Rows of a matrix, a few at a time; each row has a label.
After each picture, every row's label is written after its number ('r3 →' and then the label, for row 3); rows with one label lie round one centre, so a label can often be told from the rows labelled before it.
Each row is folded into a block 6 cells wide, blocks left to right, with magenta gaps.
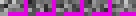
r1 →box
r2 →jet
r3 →jet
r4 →jet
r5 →box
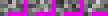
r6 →box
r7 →box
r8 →jet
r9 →box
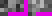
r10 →jet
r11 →box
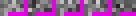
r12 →box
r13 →jet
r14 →box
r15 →box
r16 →jet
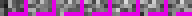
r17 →jet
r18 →box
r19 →box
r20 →box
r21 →box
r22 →box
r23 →box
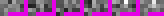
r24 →box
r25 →jet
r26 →jet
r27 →jet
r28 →box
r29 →box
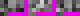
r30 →jet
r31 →box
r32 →jet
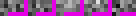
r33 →jet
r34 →jet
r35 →box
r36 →box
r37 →jet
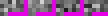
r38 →box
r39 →box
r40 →jet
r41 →jet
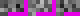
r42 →jet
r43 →box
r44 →jet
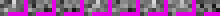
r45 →box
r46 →jet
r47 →jet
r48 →box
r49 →jet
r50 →box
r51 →box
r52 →jet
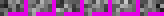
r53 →jet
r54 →box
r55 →jet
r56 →box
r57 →box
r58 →jet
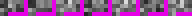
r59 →jet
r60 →jet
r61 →box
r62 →jet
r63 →box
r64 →jet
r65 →box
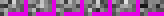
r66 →box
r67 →box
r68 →box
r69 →box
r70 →box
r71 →jet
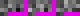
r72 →jet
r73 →jet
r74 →jet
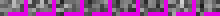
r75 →box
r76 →box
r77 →jet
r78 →jet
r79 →jet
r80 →jet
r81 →box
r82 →jet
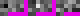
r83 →jet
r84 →jet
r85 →jet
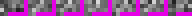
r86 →jet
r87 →box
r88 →box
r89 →box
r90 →box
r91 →box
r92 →jet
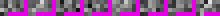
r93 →jet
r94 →box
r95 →jet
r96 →jet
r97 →box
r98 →jet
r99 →jet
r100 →box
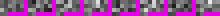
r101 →jet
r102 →jet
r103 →box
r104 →box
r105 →jet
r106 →box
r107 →jet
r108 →box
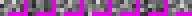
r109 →box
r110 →jet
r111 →box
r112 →box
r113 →box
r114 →jet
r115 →box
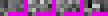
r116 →jet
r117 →box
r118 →box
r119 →jet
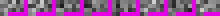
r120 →box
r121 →box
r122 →jet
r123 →jet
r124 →jet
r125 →box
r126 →jet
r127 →box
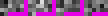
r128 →jet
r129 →box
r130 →jet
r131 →jet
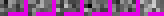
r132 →jet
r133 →box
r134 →jet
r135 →jet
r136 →jet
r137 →box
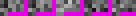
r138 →jet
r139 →jet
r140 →box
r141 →jet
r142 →jet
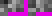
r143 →jet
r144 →jet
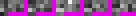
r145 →jet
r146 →jet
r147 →box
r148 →jet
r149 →jet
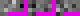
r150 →box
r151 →jet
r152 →jet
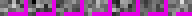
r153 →box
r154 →jet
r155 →jet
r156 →box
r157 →jet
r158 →jet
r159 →box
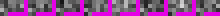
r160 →jet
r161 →jet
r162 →jet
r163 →jet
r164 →box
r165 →jet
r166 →box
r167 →jet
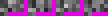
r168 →jet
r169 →jet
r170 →jet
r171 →jet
